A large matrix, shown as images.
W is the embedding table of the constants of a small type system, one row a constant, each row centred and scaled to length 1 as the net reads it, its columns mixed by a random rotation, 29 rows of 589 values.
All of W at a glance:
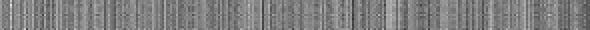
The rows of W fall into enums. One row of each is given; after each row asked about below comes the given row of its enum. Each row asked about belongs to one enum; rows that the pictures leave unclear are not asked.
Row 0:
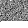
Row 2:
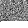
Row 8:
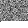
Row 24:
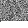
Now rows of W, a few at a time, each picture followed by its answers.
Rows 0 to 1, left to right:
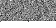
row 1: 24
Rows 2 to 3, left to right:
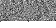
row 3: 24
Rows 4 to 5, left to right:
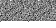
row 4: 0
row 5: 0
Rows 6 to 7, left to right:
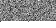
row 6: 8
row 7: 0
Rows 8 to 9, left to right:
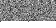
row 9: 2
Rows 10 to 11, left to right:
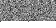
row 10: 8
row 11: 2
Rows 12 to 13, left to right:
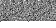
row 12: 2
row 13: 0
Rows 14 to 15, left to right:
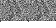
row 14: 24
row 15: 24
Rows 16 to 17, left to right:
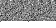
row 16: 0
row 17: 2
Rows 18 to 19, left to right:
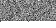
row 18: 24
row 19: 0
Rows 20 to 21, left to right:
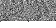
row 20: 2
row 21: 24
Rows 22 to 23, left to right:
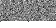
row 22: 2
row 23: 8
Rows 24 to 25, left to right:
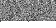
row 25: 2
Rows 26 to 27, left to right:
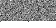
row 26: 0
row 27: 8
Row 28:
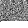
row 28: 2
